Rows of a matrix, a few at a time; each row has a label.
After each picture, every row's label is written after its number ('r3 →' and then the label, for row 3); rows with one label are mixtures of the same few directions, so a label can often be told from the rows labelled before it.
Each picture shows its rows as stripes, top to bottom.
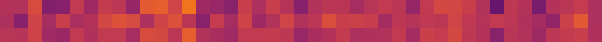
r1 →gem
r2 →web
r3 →gem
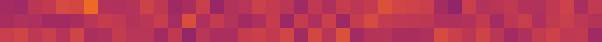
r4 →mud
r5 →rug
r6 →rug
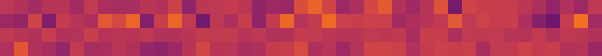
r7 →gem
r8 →web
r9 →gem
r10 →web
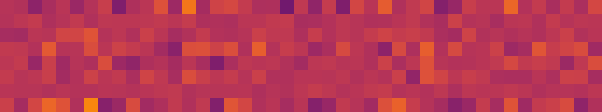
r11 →rug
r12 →gem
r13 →mud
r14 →gem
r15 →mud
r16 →gem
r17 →gem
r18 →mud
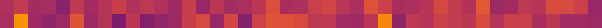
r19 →rug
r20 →web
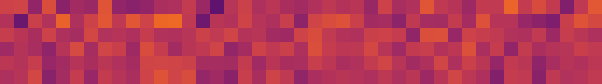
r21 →mud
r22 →web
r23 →gem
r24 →mud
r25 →gem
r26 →gem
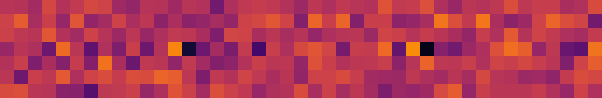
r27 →mud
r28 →rug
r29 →mud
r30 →gem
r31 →mud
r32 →web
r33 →mud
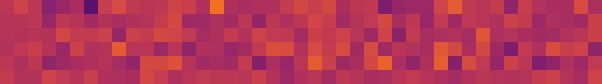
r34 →mud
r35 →gem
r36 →web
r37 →rug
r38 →gem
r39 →web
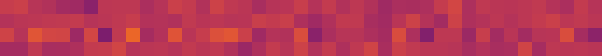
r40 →mud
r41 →gem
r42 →mud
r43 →rug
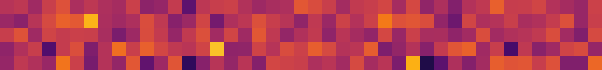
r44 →gem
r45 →mud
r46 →web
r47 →mud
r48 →gem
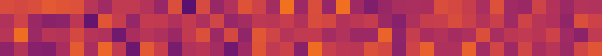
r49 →rug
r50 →mud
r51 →web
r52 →mud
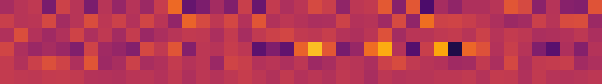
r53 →gem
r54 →gem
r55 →web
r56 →gem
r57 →mud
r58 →rug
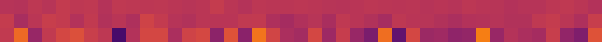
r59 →mud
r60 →web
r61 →web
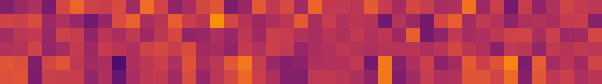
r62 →mud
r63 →mud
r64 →gem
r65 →gem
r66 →rug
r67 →rug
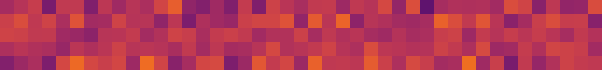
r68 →gem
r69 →rug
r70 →mud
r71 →rug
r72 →mud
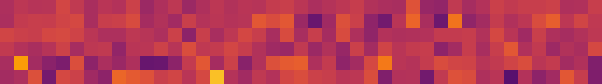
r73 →gem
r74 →gem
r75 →rug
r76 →rug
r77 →web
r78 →mud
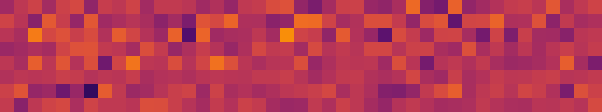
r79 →gem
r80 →gem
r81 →rug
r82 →mud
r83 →mud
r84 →gem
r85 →mud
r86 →web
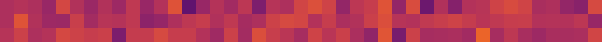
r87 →gem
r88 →web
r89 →web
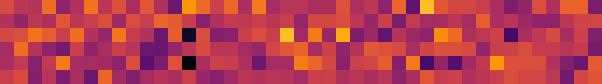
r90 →gem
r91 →web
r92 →rug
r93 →web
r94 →gem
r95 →mud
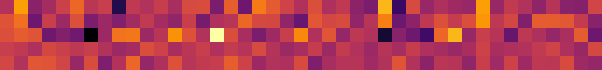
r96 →web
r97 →rug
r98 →mud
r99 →web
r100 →mud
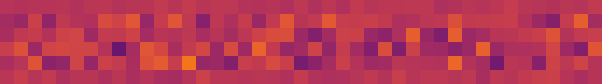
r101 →rug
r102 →web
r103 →gem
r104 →web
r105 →gem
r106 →web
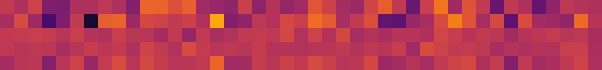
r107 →gem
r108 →mud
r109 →rug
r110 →gem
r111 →mud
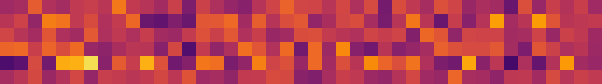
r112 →rug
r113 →gem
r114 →gem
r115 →rug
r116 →mud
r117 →gem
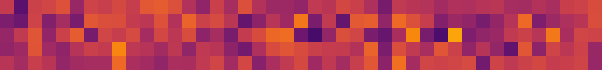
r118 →web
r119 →rug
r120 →gem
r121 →rug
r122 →web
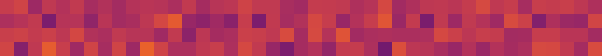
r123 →rug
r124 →gem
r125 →rug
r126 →web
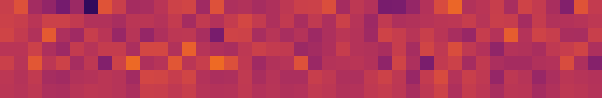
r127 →mud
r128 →rug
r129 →mud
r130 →gem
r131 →mud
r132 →gem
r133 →gem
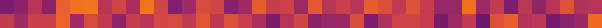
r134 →mud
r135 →rug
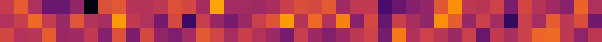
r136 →mud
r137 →rug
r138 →web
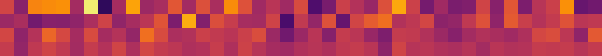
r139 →mud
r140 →rug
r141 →web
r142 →web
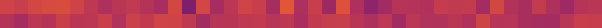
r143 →rug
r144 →web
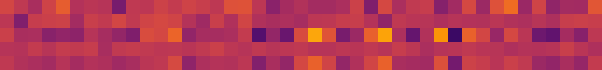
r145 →rug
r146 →web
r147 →gem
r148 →mud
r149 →gem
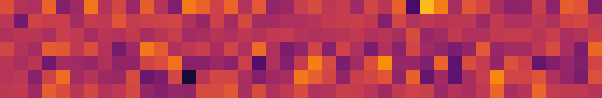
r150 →gem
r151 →web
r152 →gem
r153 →web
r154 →gem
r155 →gem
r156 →gem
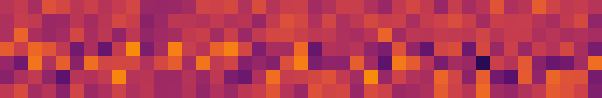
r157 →gem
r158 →web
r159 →web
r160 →mud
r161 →rug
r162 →rug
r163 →rug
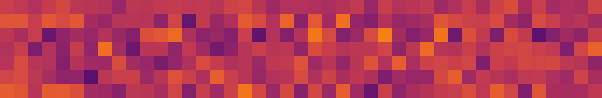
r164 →rug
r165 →rug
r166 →gem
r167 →mud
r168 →web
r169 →mud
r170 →rug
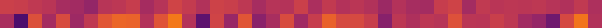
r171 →mud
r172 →web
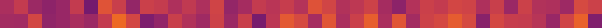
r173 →mud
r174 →web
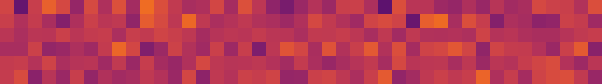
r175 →web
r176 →gem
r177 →web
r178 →web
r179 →web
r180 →rug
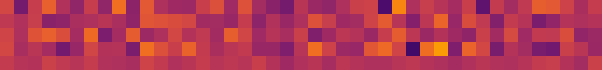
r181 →web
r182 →gem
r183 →mud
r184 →gem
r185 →web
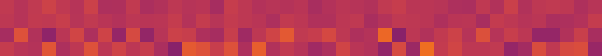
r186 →mud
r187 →rug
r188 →web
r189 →gem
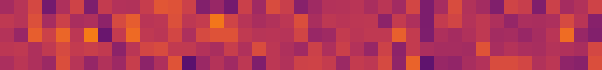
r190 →gem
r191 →mud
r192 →mud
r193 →web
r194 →gem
